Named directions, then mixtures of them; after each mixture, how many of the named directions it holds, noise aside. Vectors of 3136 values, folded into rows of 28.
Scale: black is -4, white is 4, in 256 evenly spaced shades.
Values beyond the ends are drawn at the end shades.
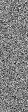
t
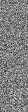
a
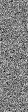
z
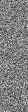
three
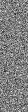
three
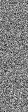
one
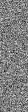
three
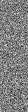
one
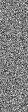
three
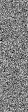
one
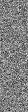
two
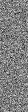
two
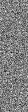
two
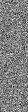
two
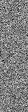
three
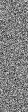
three
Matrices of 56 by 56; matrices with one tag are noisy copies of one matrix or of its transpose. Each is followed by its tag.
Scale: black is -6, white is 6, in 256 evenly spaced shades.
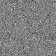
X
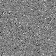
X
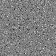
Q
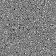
Q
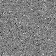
X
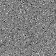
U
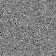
X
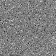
U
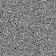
X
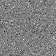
U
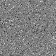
U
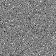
U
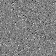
X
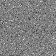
U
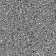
U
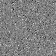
X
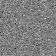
X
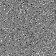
U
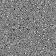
Q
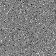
U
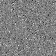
X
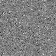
X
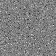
Q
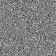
X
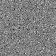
Q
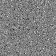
Q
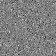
X
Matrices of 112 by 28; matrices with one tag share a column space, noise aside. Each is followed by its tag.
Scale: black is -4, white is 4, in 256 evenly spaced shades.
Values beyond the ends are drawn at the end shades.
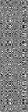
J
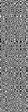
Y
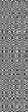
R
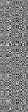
J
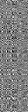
R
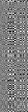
R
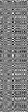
R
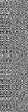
R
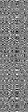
R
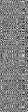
R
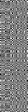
R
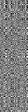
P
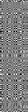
R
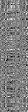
P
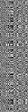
J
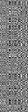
J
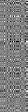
Y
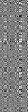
Y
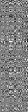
Y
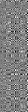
R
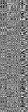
P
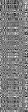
P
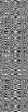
R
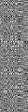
Y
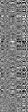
Y
